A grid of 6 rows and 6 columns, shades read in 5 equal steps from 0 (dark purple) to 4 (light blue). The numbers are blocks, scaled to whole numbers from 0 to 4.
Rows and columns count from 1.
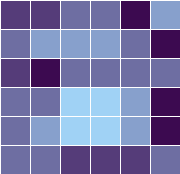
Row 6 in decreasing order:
2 2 2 1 1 1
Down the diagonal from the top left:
1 3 2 4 3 2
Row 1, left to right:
1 1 2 2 0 3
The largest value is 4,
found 4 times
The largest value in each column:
2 3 4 4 3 3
